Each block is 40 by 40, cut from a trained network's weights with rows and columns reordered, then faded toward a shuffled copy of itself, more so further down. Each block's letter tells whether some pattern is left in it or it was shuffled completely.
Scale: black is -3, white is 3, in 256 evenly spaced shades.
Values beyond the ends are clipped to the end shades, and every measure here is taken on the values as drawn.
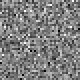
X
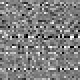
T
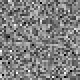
X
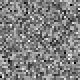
X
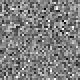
T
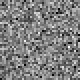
X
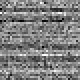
T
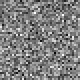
X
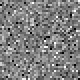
X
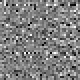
T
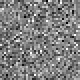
X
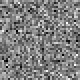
T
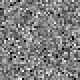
X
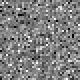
X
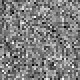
T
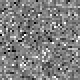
X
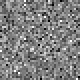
X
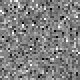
X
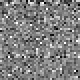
T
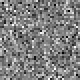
X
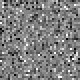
X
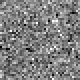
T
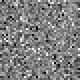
X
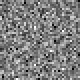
X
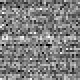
T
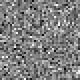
X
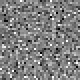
X
